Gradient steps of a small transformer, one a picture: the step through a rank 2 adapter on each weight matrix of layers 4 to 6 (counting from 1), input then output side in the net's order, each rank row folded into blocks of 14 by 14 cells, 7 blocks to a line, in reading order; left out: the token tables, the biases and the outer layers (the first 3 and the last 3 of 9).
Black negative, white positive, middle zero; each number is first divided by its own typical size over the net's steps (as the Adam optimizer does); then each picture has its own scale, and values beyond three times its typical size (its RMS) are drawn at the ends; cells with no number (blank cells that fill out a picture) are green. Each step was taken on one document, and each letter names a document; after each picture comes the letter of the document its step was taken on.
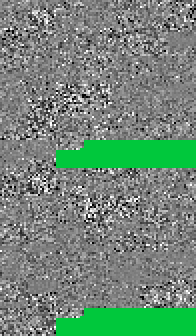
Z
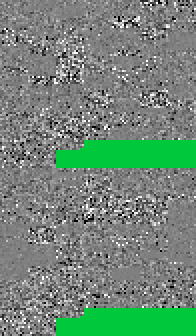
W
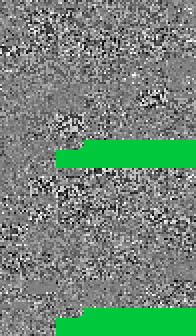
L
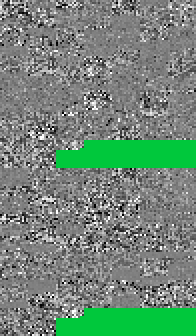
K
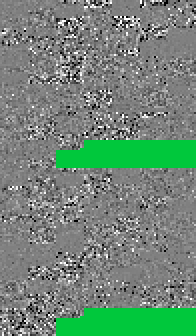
W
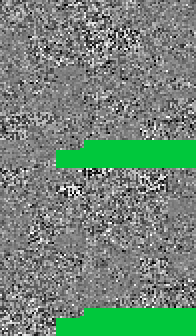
L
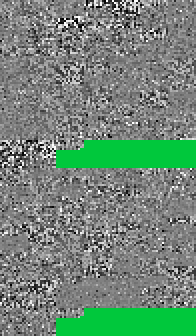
L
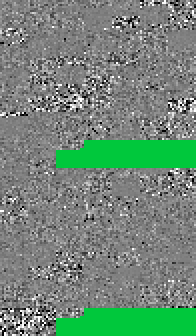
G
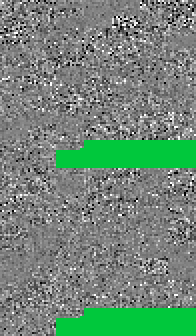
G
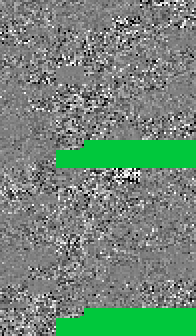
Z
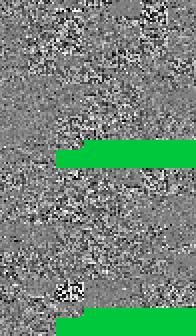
L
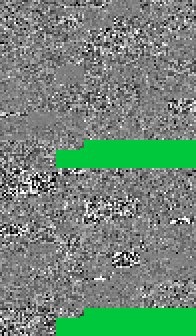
Z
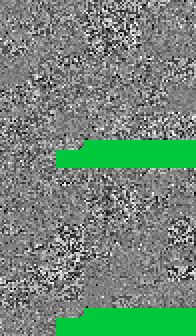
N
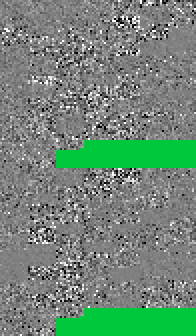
W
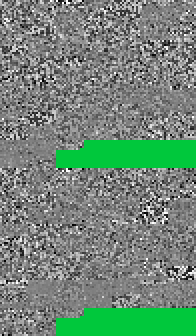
N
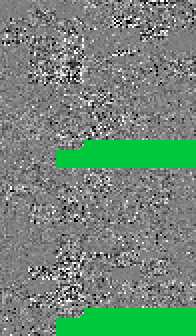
W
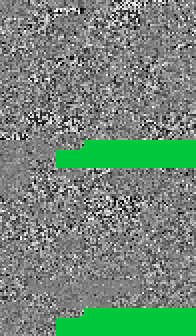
N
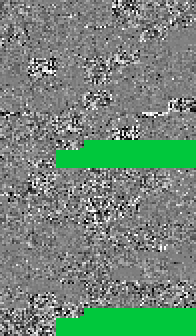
K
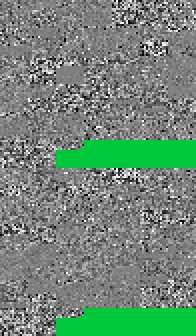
Z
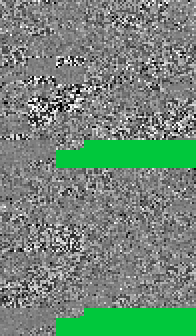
N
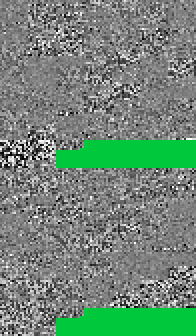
L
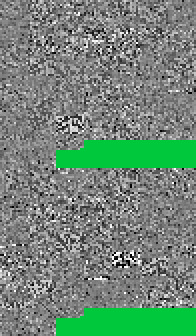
L
